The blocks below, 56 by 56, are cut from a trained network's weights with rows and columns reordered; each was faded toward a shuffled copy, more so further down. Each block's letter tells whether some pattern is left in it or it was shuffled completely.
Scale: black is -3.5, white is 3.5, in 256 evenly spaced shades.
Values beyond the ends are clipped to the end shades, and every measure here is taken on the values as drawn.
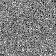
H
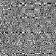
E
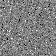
H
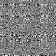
E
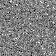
H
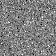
H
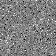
H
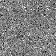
H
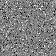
H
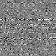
E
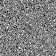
H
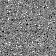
H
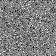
H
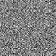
E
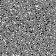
H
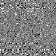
E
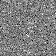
H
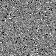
H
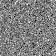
H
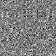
E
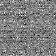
E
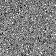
H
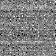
E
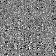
E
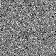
H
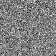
H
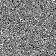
H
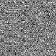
E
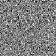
E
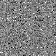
E
